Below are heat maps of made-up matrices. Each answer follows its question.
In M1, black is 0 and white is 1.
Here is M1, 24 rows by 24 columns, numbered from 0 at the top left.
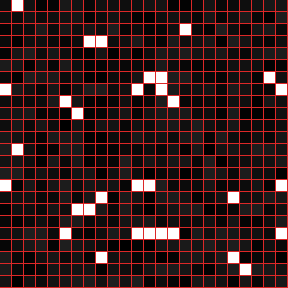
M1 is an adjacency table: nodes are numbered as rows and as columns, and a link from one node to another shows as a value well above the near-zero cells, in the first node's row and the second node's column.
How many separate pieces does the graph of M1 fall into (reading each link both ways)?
4
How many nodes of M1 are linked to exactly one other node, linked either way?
3
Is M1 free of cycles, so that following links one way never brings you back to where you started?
yes
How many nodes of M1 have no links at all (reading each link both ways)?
3
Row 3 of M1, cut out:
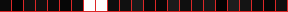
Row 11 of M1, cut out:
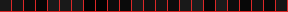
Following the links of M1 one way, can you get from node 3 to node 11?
yes
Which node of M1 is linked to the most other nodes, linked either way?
node 19
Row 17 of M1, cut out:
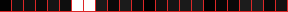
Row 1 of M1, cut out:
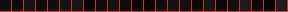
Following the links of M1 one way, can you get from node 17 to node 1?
yes
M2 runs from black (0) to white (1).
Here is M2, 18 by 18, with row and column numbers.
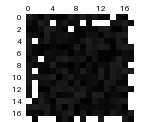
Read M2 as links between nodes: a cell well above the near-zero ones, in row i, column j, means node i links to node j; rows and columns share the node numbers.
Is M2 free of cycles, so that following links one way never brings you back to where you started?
no
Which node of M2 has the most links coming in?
node 17
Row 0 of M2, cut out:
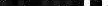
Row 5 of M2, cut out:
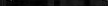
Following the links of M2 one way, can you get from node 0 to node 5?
no
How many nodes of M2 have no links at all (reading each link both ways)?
3
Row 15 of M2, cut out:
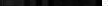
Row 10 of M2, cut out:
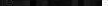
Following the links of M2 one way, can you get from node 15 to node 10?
yes
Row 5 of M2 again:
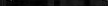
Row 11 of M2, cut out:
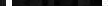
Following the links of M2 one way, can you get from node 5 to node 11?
no
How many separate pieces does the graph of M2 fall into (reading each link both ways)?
4
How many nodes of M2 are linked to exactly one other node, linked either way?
7
